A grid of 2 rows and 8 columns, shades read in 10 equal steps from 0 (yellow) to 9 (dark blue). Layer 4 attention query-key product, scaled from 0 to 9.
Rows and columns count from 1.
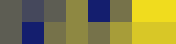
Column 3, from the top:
6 5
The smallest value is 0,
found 2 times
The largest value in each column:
6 9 6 4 9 5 1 1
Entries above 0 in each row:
6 8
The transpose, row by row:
6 6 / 7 9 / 6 5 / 4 4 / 9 5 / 5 3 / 0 1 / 0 1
